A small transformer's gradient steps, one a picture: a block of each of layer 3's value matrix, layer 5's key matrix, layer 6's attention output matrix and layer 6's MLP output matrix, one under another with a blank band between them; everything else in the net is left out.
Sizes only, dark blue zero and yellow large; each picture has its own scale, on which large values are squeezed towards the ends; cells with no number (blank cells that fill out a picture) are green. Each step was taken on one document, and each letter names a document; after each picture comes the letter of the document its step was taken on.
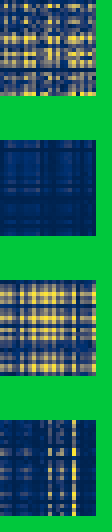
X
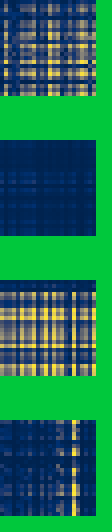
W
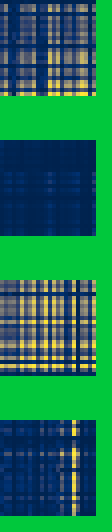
W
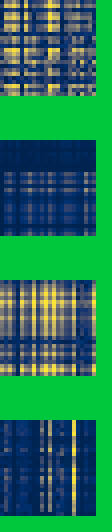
X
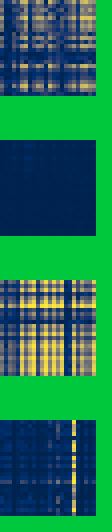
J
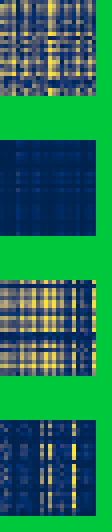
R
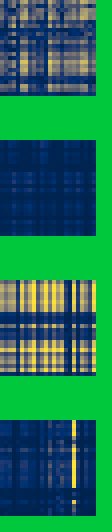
J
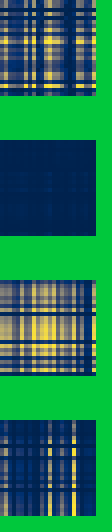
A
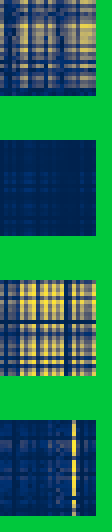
J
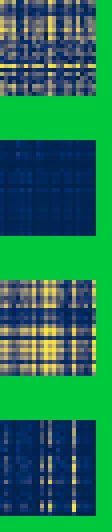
R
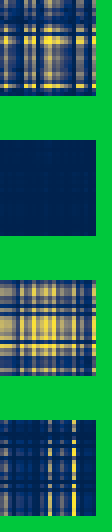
A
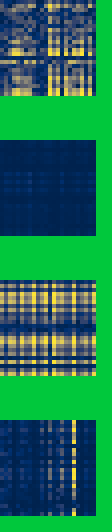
X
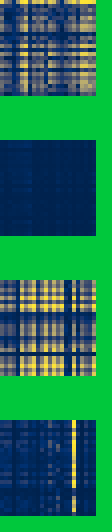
J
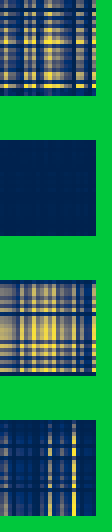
A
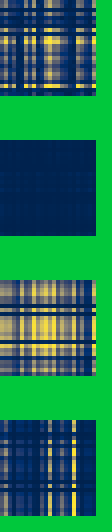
A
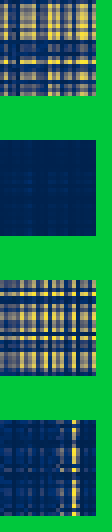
W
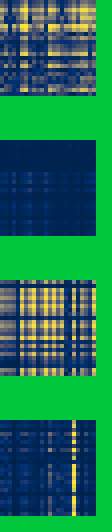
J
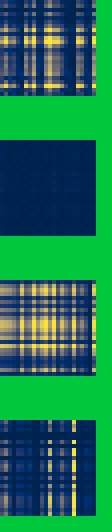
A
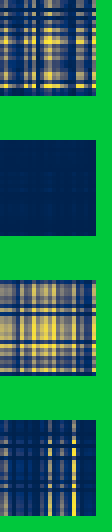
A
